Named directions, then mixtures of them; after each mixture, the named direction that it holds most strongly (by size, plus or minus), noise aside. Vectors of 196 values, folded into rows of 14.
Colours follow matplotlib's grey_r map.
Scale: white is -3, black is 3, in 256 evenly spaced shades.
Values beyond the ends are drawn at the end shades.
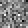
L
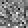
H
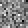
L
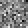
L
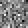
L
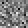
H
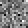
L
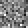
L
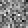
L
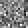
L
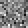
L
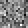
L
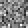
L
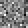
L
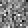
L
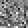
H
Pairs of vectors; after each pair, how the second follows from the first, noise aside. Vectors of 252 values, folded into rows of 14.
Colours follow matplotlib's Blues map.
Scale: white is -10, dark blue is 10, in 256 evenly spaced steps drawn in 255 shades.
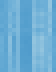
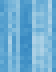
scaled up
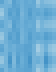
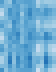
scaled up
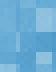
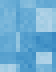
scaled up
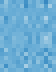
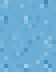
partly zeroed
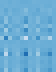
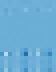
partly zeroed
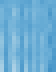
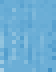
partly zeroed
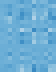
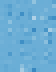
partly zeroed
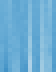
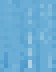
partly zeroed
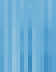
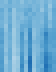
scaled up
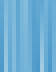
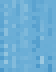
partly zeroed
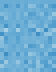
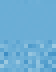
partly zeroed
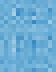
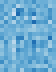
scaled up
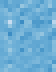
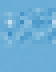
partly zeroed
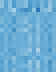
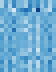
scaled up
